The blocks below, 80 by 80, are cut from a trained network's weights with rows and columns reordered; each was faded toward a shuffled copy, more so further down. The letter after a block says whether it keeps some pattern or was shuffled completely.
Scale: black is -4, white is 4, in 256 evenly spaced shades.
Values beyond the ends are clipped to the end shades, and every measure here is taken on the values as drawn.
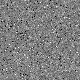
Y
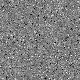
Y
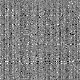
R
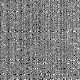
R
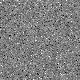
Y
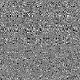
R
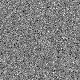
Y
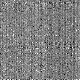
R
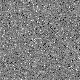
Y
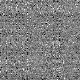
R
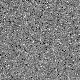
Y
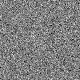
Y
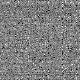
R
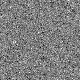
Y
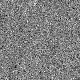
Y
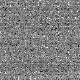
R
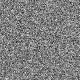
Y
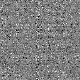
R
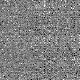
R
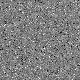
Y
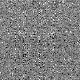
R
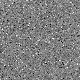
Y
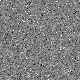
Y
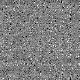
R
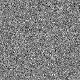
R
